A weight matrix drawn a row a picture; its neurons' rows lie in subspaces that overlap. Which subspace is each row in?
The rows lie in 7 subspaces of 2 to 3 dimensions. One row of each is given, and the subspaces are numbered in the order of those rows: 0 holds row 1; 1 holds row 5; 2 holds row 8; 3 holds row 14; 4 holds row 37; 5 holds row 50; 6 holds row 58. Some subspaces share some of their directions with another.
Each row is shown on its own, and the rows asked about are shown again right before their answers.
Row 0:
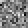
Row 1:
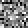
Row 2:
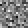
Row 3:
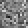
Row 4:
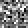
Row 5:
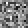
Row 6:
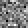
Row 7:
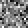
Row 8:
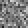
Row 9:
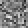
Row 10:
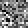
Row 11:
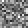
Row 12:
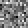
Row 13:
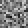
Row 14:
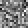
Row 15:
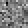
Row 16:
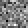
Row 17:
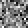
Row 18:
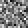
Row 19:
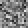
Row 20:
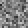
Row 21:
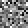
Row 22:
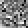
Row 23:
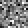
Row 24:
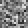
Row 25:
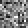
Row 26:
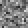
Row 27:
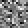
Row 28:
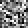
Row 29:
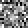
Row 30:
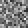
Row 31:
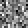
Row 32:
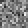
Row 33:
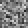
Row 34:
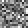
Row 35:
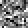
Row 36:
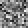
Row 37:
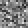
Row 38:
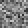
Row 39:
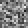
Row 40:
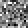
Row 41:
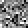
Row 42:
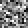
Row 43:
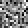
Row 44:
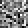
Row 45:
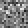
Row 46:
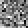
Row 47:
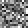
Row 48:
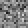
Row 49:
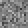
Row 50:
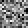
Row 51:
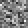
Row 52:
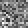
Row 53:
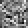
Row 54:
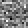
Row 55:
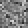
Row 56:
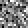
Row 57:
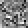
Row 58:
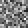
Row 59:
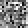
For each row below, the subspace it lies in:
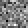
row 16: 0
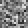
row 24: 5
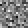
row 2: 1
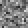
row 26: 2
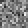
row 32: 4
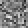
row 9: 6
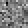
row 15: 4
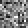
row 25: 0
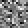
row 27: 3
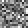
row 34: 5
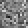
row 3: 2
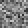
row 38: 5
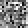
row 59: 1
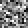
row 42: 2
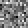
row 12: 0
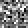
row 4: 1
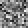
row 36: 5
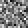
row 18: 6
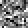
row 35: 2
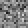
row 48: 1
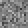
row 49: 4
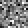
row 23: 1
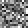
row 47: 5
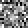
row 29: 0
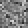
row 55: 1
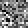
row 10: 4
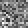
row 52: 4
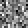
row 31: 4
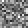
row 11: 5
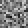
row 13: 6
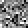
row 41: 6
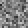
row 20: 4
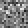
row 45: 1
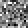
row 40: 0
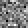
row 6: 0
